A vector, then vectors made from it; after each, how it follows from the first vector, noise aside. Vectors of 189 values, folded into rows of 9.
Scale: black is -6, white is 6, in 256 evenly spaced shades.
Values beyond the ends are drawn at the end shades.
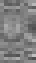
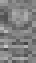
wrapped around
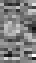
scaled up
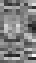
scaled up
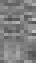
wrapped around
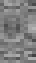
negated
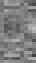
negated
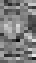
scaled up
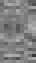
negated
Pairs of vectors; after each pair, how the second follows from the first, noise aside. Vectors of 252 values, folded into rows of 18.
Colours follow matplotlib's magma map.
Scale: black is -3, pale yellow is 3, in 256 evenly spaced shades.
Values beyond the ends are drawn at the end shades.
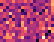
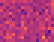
shrunk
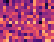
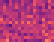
shrunk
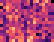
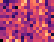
reversed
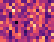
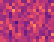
shrunk
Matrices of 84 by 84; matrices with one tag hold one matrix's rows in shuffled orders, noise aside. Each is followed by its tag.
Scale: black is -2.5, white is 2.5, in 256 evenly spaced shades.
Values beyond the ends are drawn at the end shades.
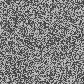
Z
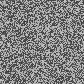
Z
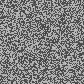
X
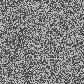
Z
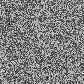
Z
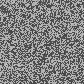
X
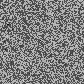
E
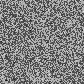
Z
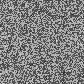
X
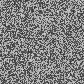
Z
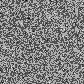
E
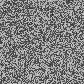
Z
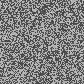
X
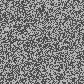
E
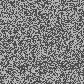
X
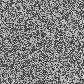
E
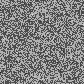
Z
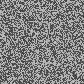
Z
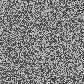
Z
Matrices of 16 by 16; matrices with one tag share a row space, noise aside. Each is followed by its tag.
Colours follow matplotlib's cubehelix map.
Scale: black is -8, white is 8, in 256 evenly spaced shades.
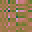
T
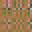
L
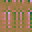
L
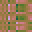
T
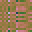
T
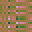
T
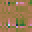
T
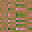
T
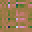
T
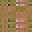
T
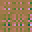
L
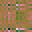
T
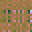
L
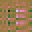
T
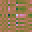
T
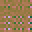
L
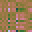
T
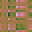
T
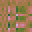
T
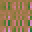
L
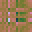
T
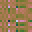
T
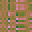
T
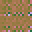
L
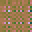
L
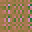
L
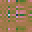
T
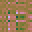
T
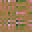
T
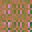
L
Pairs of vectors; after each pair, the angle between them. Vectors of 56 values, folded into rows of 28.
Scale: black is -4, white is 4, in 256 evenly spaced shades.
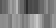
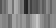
nearly parallel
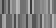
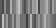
partly aligned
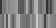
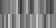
nearly parallel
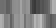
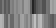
nearly parallel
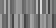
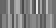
partly aligned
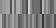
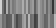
orthogonal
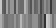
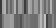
nearly opposite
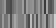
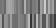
nearly opposite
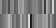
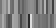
nearly opposite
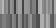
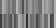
partly aligned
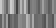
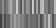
orthogonal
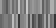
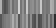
nearly parallel
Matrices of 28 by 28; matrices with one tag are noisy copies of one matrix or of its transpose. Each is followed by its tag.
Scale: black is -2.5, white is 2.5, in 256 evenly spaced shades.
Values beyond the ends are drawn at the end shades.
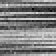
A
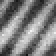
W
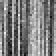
A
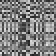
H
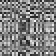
H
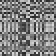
H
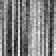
A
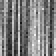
A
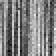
A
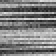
A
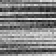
A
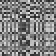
H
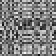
H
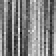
A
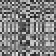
H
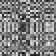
H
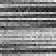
A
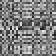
H
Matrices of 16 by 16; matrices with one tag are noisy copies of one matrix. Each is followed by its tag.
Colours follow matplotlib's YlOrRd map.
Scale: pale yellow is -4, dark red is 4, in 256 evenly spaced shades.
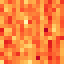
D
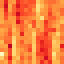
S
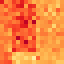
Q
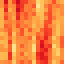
S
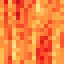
S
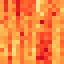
S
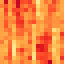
S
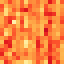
D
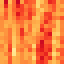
S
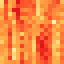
S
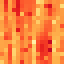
S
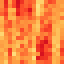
S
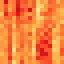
S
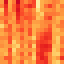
S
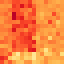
Q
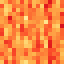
D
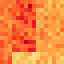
Q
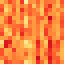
D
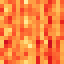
D
